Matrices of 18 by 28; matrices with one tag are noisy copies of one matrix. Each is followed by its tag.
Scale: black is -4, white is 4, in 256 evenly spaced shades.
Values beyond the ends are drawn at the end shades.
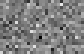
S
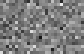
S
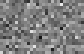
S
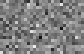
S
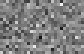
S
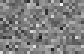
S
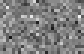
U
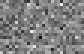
S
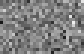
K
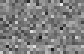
S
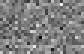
S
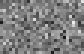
K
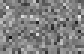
U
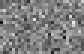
K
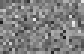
K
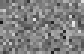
K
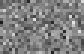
K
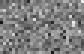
K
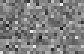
S
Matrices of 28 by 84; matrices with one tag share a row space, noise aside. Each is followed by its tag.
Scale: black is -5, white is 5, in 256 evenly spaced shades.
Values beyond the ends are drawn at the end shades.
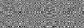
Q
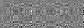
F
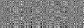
F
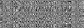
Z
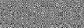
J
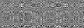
F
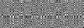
F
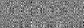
F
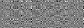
F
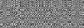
Z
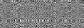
Z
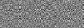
Q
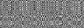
J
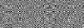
Q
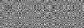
Q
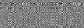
J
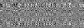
Z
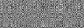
J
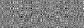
F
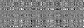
F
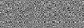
Q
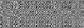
Z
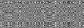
Q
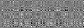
F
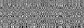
J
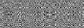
Q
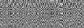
J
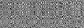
J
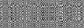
J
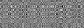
J
